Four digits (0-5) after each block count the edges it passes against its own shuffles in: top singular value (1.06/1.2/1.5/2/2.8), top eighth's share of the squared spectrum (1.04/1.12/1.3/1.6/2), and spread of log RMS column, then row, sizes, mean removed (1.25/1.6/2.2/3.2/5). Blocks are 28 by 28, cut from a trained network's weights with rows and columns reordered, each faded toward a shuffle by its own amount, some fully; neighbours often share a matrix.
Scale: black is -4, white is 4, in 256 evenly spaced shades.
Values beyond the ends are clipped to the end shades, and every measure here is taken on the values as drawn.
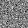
1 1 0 0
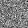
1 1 0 0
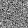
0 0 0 0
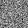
0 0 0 0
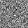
2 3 0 1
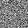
0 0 0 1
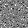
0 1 0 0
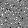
0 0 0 0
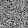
0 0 0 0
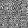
2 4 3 2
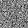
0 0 0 0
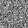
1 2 0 0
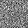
1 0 0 0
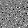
1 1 0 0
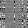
3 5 3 0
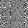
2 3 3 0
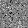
0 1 1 0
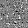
1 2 2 0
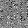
2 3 2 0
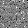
0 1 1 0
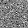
0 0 0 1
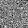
2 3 1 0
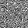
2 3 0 1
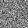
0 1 0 0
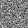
0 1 0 0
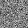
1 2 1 0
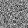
2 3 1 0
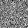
2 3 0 1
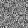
2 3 1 0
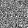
2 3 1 1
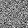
1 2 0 0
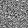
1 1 0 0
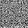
3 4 1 2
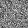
1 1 0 0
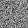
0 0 0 0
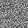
2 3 0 1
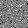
0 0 0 0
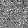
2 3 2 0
